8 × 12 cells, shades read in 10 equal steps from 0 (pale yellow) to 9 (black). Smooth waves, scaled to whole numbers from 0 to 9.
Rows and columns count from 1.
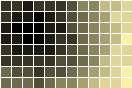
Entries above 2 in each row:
9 10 10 10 10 9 9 8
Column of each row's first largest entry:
3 4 2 3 2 1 4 4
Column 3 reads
8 8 9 9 8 7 6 5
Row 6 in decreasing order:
7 7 7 7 7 6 6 5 4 2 1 1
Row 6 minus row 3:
-1 -2 -2 -2 -1 -2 0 0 0 -1 -1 0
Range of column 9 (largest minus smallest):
2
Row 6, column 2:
7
